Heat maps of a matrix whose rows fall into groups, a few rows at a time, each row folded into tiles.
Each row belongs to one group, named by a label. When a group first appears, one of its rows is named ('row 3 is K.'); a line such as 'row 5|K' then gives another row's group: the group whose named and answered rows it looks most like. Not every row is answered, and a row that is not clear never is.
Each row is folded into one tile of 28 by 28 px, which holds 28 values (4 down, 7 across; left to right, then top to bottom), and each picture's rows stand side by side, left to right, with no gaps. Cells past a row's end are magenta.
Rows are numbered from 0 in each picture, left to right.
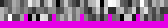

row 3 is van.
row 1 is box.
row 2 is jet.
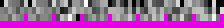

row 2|box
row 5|jet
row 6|box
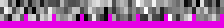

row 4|van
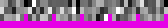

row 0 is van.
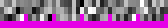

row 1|box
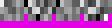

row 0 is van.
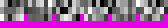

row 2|box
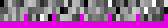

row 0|jet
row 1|box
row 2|box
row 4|jet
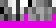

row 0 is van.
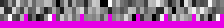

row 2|jet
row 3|jet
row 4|box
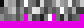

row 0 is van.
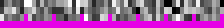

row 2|van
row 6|box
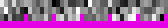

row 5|box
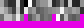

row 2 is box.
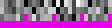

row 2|van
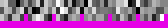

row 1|box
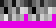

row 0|jet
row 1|jet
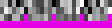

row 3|jet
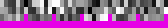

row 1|van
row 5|jet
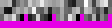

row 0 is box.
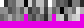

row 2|jet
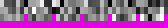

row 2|van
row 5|jet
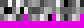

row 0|box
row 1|box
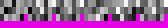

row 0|box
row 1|van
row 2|van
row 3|box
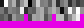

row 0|van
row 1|jet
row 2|jet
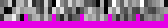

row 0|box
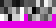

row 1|box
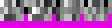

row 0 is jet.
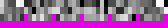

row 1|jet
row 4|box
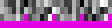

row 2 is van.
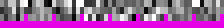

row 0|van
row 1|jet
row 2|van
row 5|box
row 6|van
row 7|van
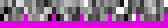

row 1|box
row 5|van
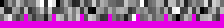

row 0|box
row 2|jet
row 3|box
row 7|box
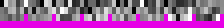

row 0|van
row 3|jet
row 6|jet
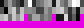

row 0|jet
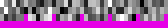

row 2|box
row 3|van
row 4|box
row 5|jet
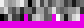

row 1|jet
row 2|jet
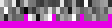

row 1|jet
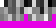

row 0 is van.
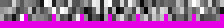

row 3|van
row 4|box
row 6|van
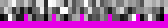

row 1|van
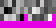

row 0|box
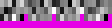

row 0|box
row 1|jet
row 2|jet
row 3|box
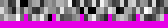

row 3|box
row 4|box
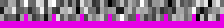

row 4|box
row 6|jet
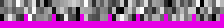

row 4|box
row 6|jet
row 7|van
